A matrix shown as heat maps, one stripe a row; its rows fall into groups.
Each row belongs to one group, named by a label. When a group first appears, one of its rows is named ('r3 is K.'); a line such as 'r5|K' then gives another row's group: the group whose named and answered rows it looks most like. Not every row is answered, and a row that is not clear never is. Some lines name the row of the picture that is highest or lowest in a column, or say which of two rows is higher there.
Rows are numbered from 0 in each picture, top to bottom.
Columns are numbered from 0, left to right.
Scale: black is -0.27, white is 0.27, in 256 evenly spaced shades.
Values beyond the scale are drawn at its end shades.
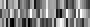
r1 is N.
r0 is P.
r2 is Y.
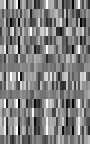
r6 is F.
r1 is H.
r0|P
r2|Y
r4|Y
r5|P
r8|N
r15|Y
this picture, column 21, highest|3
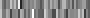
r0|N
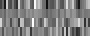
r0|F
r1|F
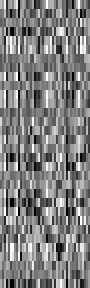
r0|P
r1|Y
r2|N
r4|N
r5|N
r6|F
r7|Y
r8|P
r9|H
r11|P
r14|H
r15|P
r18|P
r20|N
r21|P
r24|N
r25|H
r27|N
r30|H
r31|Y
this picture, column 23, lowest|26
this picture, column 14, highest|27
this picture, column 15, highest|27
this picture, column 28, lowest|27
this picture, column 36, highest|26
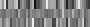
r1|F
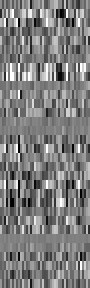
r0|H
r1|N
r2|P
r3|Y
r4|H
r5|H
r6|Y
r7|N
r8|N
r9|F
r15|Y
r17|N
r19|Y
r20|P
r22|Y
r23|Y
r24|F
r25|H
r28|Y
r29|N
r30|Y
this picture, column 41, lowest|22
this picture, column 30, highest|22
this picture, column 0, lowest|1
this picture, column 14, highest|8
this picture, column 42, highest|7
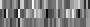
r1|F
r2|Y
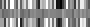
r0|N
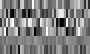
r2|N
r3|P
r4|F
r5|Y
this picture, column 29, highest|1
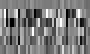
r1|P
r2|Y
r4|Y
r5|F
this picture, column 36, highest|5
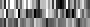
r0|N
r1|P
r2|F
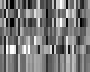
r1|F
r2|Y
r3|Y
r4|F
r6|F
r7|F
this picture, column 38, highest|5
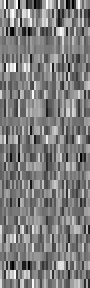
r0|P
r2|N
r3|Y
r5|F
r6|H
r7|N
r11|F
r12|F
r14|H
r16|Y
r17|Y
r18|F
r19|Y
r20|H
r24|F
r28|F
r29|Y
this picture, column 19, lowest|0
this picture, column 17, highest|9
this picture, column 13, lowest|0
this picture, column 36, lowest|0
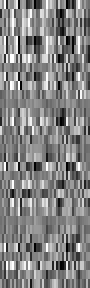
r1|N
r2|N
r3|N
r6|N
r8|P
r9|N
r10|N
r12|N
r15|H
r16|F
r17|F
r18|P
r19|H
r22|N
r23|N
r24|F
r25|F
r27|P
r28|H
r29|N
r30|F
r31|H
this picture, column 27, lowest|21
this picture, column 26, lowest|29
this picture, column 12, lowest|21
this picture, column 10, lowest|9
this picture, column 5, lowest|21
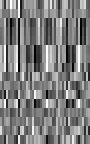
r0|N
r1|N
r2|Y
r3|Y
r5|P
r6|P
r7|P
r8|H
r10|F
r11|P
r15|F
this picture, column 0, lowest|10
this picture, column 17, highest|10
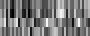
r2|P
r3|H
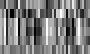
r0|F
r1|Y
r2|P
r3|P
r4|P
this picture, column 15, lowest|1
